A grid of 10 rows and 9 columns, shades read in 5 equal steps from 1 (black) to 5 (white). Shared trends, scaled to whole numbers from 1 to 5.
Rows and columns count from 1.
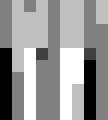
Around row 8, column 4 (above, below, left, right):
3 3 5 3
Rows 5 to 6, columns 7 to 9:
5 2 3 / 5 1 3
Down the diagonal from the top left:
3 4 4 4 3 5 5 1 3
